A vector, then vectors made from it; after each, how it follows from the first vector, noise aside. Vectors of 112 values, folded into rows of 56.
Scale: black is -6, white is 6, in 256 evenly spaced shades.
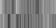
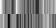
scaled up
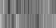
wrapped around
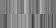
wrapped around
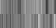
wrapped around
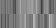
wrapped around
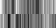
scaled up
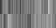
wrapped around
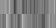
wrapped around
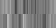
wrapped around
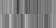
wrapped around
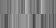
wrapped around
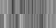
wrapped around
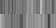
wrapped around
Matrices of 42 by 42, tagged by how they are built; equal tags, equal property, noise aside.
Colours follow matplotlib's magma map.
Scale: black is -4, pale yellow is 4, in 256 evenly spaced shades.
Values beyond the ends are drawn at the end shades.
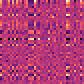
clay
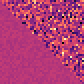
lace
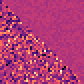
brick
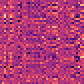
clay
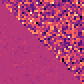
lace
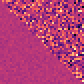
lace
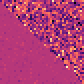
lace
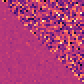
lace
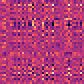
clay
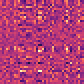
clay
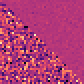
brick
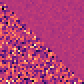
brick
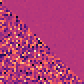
brick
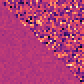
lace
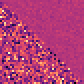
brick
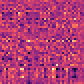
clay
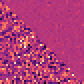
brick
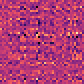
clay
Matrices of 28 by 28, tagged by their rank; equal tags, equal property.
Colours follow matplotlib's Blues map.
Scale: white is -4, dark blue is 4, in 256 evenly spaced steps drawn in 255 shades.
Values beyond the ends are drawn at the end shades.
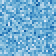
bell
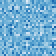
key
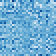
key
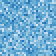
bell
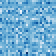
key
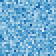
bell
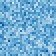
bell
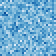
bell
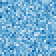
bell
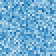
bell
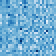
key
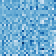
key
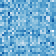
key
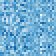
key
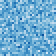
bell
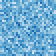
bell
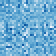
key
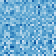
key
